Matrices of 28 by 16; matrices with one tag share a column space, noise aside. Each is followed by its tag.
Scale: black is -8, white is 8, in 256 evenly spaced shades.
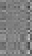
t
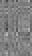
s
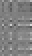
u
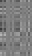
s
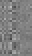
t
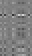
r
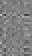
r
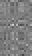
u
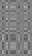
t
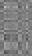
t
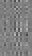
s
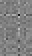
r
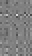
r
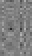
s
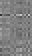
r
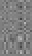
t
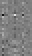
r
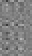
u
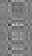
u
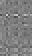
r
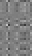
u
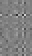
r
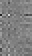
r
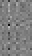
u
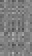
s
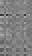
r
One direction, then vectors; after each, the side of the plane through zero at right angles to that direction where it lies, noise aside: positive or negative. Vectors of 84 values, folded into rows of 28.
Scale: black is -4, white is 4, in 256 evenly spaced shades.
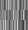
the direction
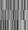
negative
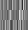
negative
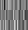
positive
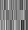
positive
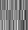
positive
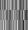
positive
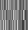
positive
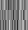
negative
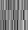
negative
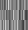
positive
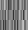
negative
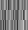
negative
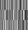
positive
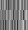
negative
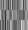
negative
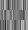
negative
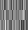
positive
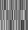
positive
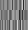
positive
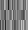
negative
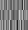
negative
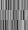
negative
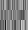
negative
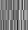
negative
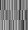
positive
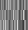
positive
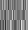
negative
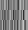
negative
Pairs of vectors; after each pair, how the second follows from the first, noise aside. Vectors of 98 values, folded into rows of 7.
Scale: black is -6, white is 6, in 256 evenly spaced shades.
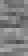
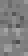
partly zeroed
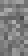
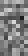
scaled up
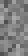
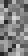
scaled up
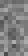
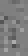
partly zeroed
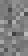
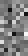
scaled up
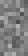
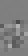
partly zeroed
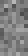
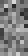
scaled up
